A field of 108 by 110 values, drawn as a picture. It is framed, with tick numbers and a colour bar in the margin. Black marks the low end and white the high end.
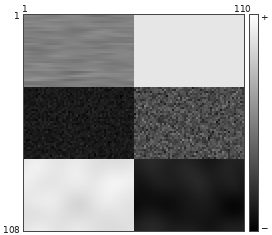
It is made of 3 by 2 panels. Panel 1,1: middling, streaked across, faint in contrast. Panel 1,2: very high, flat. Panel 2,1: very low, fine-grained, faint in contrast. Panel 2,2: low, fine-grained. Panel 3,1: very high, smooth, faint in contrast. Panel 3,2: very low, smooth, faint in contrast.
